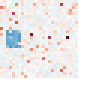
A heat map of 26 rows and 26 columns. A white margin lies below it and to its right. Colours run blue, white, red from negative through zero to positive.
Odd rows or columns: none. Stripes: none. Slope: none. Ninth with the lowest average: middle left. Average level on the scale: 50%. Odd patch: lower, in the middle left.
